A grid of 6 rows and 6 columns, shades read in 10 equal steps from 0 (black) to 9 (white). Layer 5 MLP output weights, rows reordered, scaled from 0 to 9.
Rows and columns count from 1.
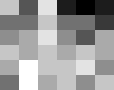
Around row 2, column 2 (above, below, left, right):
3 6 4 7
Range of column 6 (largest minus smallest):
6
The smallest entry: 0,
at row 1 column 5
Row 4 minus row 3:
2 0 -1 1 4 0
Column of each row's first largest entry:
3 3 3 1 2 2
